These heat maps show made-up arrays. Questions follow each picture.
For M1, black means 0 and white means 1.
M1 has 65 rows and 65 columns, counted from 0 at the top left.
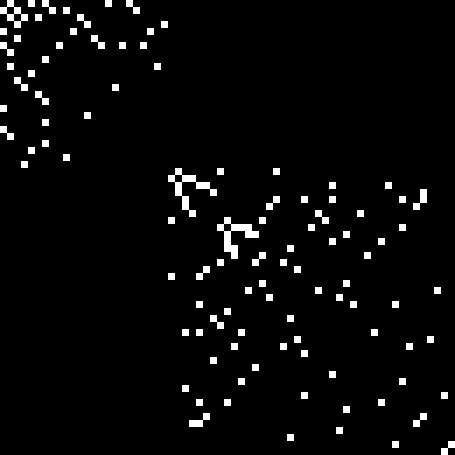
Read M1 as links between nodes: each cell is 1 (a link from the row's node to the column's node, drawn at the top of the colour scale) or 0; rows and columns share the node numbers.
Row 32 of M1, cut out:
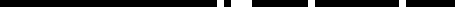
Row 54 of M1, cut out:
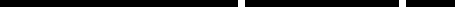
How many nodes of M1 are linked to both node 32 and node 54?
2
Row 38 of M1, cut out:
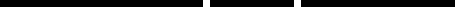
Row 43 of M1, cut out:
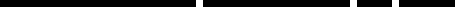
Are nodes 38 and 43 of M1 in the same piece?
yes
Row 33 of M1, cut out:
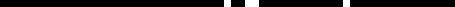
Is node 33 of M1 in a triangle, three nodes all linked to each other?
yes
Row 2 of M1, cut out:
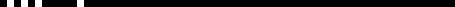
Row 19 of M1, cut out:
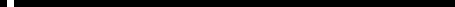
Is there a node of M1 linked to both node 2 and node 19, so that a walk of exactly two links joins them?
yes
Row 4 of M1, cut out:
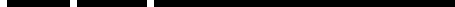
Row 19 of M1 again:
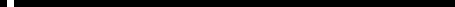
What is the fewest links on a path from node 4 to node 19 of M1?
3
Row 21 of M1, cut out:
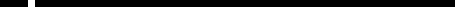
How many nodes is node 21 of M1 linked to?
1
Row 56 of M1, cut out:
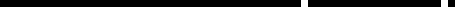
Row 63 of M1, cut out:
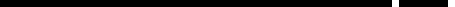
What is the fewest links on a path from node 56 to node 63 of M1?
1
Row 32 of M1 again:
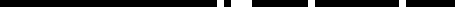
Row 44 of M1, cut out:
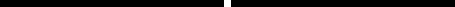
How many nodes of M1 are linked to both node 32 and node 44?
0
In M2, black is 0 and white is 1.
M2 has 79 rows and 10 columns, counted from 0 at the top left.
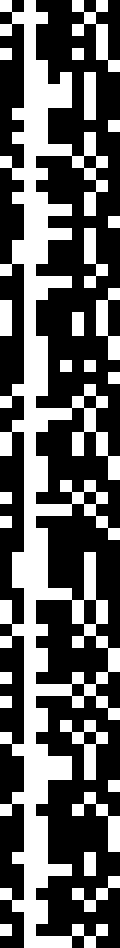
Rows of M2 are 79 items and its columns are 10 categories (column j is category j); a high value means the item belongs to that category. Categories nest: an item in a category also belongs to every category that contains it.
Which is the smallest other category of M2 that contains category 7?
3
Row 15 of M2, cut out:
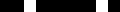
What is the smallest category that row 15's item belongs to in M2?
8
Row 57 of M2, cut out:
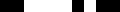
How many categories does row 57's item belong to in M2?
5
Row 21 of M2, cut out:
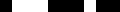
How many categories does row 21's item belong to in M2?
4
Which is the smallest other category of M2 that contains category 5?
7
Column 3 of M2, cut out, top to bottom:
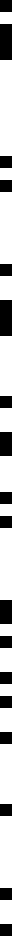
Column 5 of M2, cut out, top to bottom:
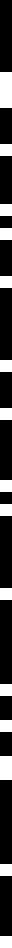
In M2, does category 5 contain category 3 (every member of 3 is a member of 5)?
no
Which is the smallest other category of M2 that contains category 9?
3
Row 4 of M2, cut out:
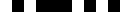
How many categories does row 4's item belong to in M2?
4
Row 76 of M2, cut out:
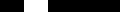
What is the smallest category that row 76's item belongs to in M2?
3
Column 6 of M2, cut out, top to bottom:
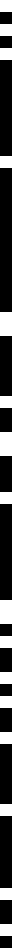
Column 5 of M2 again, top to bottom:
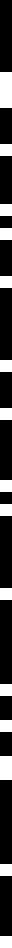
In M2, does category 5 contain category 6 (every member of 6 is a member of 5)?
no
